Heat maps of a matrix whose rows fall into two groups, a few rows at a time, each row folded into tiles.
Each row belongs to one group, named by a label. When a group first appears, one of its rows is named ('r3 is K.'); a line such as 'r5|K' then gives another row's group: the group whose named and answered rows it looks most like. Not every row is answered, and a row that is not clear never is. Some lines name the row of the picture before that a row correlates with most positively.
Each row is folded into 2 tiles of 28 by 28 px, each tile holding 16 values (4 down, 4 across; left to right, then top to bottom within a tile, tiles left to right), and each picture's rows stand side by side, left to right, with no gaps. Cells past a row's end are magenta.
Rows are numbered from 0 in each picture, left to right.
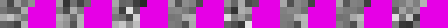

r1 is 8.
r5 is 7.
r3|7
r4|8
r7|8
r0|8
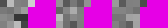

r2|7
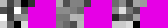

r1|7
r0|8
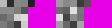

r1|8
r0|7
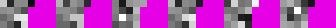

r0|7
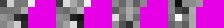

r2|8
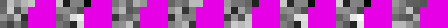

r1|7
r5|7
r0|8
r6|7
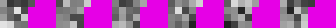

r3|8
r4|8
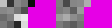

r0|7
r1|8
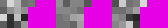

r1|7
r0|8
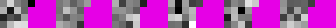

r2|7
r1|8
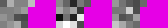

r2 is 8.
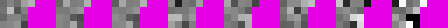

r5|8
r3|8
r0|8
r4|7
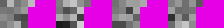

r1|8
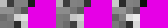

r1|7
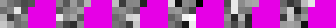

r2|7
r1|8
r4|8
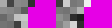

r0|7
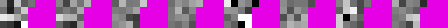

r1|8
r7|7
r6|8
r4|7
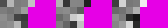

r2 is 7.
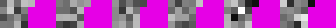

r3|8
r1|8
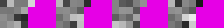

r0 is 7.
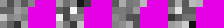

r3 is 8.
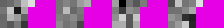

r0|8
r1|8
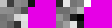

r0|7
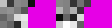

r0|7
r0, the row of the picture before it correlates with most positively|0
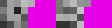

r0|8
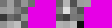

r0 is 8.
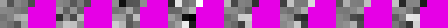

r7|7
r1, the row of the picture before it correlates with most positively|0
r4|7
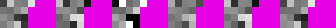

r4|7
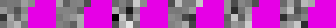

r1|7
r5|8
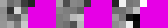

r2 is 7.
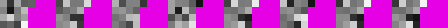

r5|7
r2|7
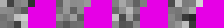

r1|8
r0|7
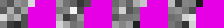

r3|7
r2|8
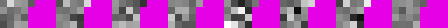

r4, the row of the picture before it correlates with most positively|1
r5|8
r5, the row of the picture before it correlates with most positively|2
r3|8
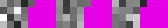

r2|7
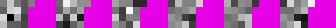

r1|8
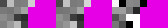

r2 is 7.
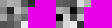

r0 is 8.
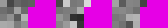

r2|7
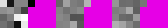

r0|7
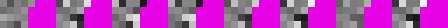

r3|7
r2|7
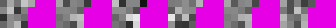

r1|7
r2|7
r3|8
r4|7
